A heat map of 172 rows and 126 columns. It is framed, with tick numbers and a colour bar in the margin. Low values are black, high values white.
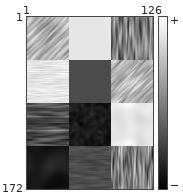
It is made of 4 by 3 panels. Panel 1,1: high, slanting up to the right. Panel 1,2: very high, flat. Panel 1,3: middling, streaked downward, strong in contrast. Panel 2,1: very high, streaked across, faint in contrast. Panel 2,2: low, flat. Panel 2,3: high, slanting up to the right. Panel 3,1: low, streaked across. Panel 3,2: very low, blotchy, faint in contrast. Panel 3,3: very high, smooth, faint in contrast. Panel 4,1: very low, smooth, faint in contrast. Panel 4,2: low, streaked across, faint in contrast. Panel 4,3: middling, streaked downward, strong in contrast.
